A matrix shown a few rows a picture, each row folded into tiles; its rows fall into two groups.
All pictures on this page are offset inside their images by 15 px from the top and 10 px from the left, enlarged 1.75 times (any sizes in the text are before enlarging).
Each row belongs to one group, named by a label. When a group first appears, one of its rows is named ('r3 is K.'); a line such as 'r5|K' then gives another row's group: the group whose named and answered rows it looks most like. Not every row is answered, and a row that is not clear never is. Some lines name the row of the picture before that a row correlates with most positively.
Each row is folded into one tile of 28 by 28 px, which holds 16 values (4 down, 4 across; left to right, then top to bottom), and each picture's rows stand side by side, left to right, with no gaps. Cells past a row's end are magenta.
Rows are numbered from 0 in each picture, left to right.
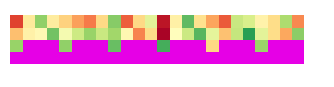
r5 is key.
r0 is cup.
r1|cup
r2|key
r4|cup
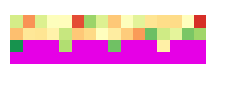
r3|cup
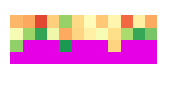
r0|cup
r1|key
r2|cup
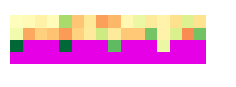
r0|key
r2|key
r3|key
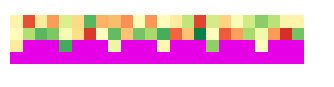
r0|cup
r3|key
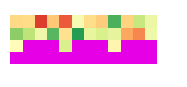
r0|cup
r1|cup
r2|key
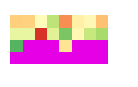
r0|key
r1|cup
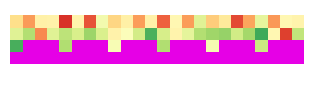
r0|key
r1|cup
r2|cup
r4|cup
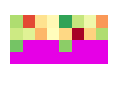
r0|key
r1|key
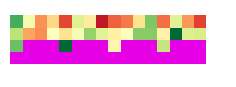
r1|cup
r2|cup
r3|cup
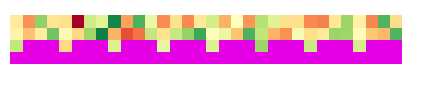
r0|key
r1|cup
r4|key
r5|key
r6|cup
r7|key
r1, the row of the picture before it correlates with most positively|2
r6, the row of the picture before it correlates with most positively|2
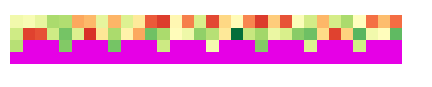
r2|key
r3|cup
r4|cup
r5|cup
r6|key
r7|cup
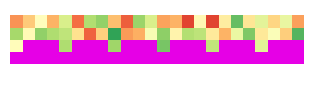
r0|cup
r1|key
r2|key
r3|cup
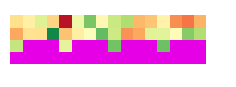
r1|cup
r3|cup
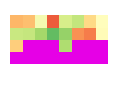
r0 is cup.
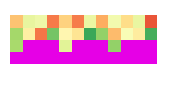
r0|key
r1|cup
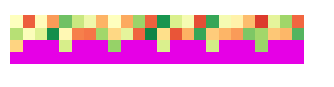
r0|cup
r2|key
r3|key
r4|key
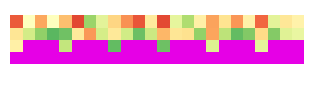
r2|cup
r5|cup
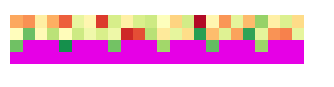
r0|cup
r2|key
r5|key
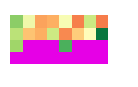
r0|key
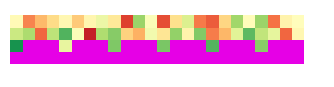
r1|key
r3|cup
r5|key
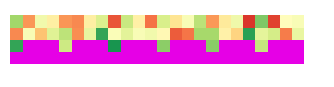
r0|key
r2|cup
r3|key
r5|key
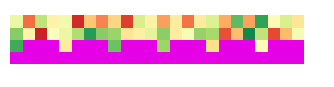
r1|cup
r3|cup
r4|key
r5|key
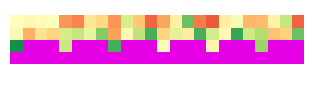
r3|cup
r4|cup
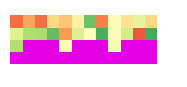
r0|cup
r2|key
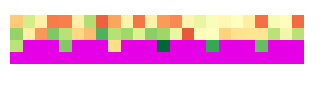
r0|key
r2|cup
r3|key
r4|key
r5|cup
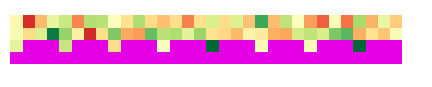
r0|cup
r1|key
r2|key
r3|cup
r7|key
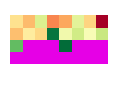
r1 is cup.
